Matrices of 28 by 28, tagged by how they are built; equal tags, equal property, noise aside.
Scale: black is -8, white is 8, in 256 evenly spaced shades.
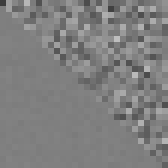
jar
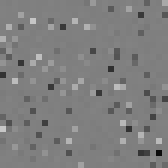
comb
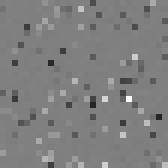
comb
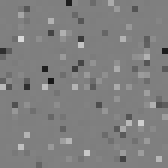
comb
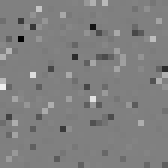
comb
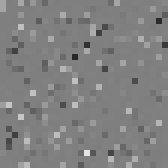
comb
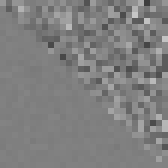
jar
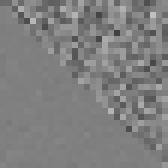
jar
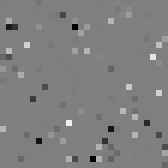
comb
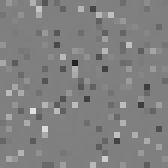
comb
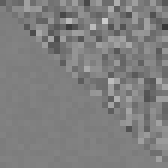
jar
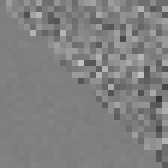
jar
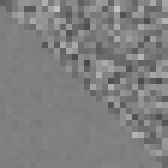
jar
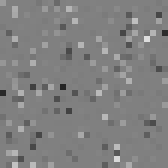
comb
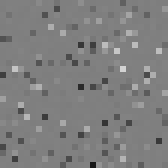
comb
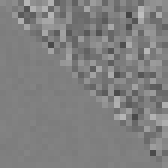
jar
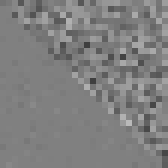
jar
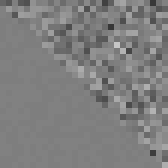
jar
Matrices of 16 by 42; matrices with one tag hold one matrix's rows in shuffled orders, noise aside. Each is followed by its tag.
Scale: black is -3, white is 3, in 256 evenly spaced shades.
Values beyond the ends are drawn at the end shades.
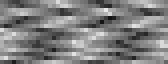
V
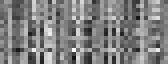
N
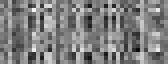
N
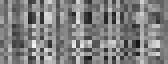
N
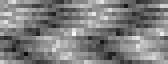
V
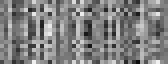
N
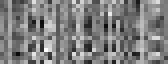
N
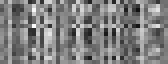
N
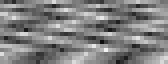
V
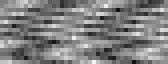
V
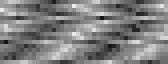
V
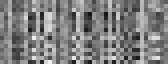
N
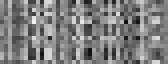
N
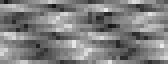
V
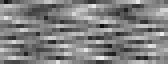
V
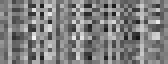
N
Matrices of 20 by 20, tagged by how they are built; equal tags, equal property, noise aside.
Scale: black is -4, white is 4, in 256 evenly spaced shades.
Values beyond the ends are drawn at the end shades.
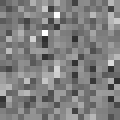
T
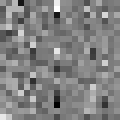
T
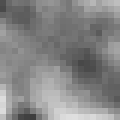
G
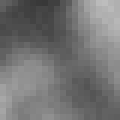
G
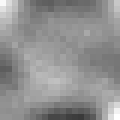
G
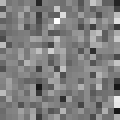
T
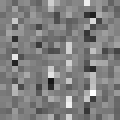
T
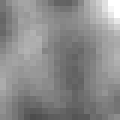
G
